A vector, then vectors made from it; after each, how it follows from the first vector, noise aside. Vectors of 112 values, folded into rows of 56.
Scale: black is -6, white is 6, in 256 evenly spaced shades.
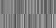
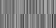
negated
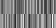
scaled up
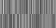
reversed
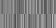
copied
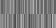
copied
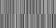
negated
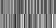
scaled up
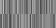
reversed
